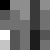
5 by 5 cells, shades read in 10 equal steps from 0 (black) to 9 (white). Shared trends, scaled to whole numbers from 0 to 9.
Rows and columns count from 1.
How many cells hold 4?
9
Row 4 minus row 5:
2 0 0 0 -1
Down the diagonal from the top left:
0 4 4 1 4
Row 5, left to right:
7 3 4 1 4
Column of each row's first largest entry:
2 3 1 1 1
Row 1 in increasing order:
0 2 5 5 5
